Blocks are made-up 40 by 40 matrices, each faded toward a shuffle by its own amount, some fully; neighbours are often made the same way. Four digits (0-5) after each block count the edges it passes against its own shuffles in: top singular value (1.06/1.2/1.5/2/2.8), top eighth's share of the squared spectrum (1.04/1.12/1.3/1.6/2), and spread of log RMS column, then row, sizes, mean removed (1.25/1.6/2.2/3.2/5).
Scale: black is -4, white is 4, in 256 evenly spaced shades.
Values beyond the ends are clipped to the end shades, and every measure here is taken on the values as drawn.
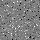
0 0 0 0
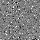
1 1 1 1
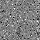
2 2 1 0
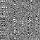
3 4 2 1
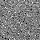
0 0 0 0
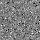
1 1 0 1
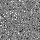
0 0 0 0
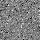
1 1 0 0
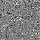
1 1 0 0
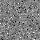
0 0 0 0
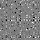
4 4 1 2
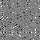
3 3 1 1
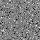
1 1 0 0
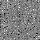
1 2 1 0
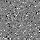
2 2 0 0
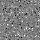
2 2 1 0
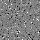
2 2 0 0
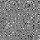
4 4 2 2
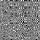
4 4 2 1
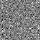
1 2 2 0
